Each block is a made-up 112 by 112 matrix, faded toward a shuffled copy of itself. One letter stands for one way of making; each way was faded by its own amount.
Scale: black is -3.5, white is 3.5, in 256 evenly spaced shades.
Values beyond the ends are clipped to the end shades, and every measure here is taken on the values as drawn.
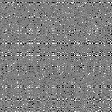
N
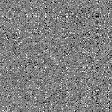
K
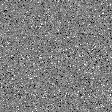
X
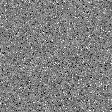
X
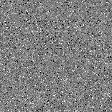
X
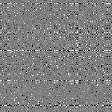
N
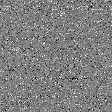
X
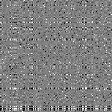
N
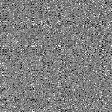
K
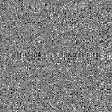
K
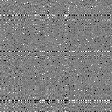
N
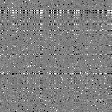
N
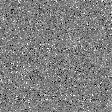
X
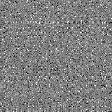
K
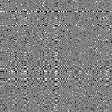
N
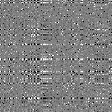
N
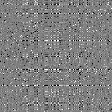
N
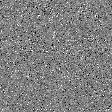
X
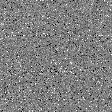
X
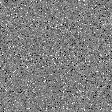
X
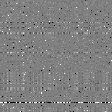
N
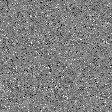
X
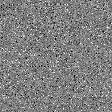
X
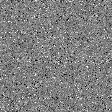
X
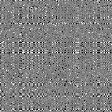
N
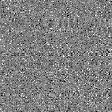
K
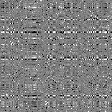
N
